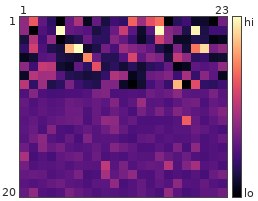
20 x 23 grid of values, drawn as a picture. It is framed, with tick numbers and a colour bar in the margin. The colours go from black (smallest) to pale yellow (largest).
The values are skewed, with a long tail toward high values. On average the colour sits 30% of the way up the scale. A horizontal seam about 40% of the way down splits the table, and the bottom part is calmer. The halves do not mirror each other.
